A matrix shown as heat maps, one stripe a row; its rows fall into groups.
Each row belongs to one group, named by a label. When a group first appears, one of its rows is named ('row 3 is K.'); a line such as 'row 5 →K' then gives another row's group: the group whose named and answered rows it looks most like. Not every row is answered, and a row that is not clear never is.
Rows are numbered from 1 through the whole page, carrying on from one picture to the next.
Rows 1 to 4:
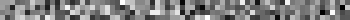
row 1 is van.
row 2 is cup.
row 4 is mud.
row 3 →cup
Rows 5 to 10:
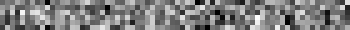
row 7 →van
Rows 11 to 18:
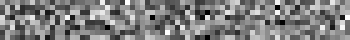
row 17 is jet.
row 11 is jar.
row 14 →cup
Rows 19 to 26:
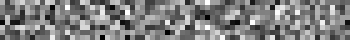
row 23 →jet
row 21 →jar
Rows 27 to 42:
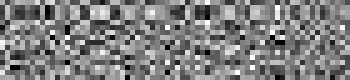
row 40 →jet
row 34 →jar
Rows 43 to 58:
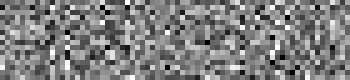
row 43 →jar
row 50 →jar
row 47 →jar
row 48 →van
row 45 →van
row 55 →jar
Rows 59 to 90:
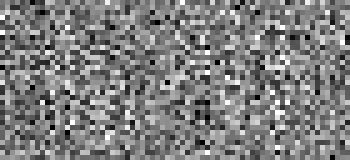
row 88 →jar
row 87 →cup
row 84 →jar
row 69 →mud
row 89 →mud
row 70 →jar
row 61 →van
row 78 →van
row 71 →van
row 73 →mud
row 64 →jar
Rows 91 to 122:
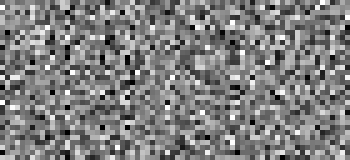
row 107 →jet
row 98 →jar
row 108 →jet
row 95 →van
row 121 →jet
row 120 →cup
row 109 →jar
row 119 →van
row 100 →jet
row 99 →van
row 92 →jar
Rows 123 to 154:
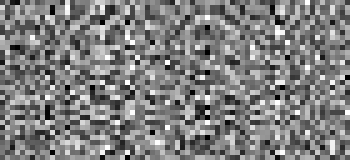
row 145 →cup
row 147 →mud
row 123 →jet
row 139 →jar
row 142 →mud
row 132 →jet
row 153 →jar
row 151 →cup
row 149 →van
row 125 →jar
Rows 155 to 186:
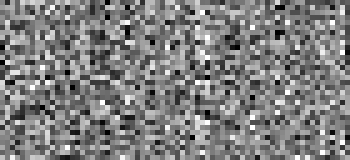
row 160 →jet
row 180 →jet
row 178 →jet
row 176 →van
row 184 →cup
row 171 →mud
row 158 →van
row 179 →mud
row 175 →jar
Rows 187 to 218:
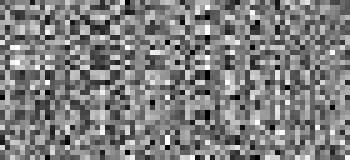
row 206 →jet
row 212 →jar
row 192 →mud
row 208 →van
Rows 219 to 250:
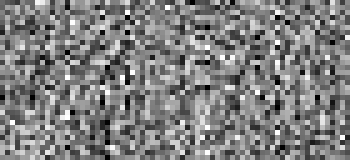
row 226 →cup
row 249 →mud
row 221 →jar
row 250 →van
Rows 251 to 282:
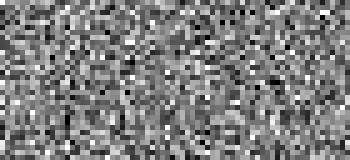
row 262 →jar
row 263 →jet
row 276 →jet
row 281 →mud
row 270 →cup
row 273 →jar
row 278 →jet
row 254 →cup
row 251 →cup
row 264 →mud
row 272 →jet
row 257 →van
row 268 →van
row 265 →jet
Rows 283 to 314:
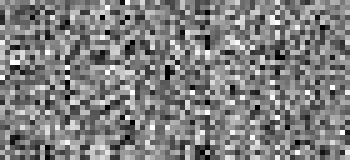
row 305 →mud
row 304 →van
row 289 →van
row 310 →jet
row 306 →jar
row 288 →cup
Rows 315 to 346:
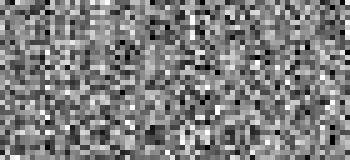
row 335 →cup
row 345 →jet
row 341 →mud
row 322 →cup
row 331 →van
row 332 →mud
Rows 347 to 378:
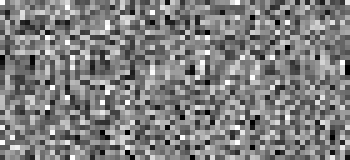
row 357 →mud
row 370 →van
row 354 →mud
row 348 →jar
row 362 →jet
